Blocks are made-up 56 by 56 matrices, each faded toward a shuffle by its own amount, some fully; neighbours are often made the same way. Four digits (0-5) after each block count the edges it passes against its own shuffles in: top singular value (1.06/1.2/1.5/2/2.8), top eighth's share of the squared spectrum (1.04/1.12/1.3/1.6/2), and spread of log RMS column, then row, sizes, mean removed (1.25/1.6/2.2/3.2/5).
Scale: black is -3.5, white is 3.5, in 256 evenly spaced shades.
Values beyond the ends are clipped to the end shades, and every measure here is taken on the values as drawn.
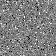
0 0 0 0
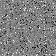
1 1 1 0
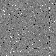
2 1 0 0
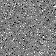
0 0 0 0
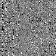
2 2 2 0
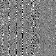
3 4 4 0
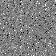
0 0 1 0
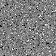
0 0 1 0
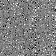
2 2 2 0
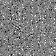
1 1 2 0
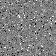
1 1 0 0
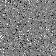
0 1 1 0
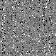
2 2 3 0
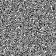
1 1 0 0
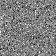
1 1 0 0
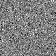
1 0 0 0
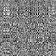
4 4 2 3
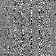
2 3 3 0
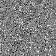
0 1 1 0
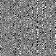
2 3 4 0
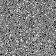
0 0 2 0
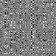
4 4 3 2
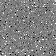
1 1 0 0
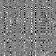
4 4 3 2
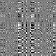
5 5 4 3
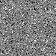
2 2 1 0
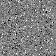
1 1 1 0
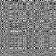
4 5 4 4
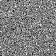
2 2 0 0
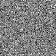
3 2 0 0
